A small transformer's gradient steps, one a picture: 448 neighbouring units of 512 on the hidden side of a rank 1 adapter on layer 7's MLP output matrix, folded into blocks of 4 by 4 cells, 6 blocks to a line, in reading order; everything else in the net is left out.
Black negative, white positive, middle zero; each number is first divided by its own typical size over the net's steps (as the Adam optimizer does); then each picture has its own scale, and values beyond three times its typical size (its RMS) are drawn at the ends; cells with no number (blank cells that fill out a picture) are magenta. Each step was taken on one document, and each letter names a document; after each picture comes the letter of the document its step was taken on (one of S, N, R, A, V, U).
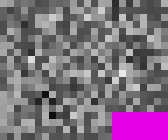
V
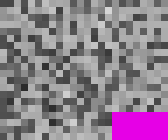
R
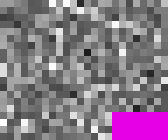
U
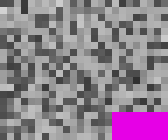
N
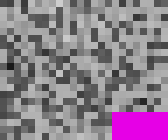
N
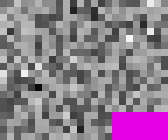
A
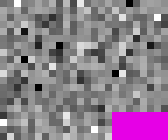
A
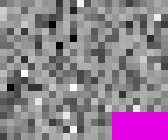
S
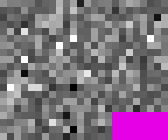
S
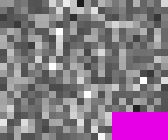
U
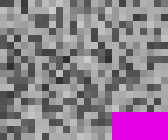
N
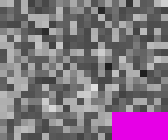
R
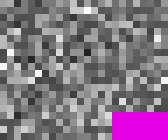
U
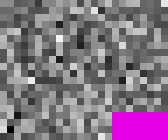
R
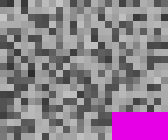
N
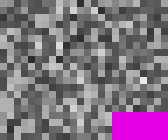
V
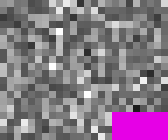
U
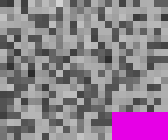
N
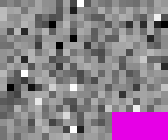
S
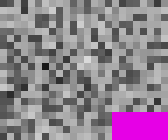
N
